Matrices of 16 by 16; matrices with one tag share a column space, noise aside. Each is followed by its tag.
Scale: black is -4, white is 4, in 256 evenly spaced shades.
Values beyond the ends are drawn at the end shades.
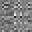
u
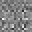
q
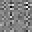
u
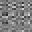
u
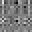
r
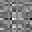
q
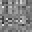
r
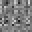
r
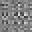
u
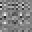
u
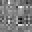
r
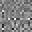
q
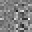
q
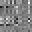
r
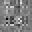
r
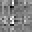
r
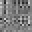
r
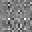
q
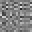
u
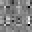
r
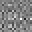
q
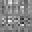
r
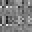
r
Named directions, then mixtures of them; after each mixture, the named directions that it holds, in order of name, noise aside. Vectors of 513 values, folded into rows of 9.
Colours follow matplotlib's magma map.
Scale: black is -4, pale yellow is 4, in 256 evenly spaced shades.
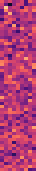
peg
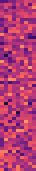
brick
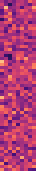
brick, peg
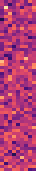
brick, peg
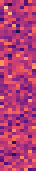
peg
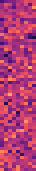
brick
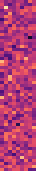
brick, peg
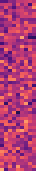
brick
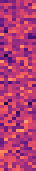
brick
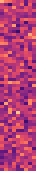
brick, peg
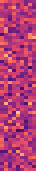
brick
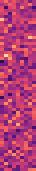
brick, peg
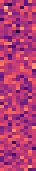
peg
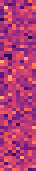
brick, peg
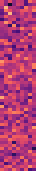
peg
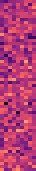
brick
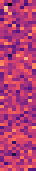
peg
